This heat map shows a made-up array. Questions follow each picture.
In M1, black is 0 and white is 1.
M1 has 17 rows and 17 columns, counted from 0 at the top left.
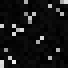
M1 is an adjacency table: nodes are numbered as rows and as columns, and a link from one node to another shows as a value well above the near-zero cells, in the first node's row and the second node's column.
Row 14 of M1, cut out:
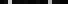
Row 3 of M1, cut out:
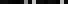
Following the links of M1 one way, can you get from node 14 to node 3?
no
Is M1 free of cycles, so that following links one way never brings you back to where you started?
no
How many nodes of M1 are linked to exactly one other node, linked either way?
8
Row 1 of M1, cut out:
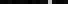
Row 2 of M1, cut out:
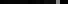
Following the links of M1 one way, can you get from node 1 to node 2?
yes
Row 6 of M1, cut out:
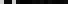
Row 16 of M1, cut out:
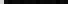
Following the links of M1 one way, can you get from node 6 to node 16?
yes
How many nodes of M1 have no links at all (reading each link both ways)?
2
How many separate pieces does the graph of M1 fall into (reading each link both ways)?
6
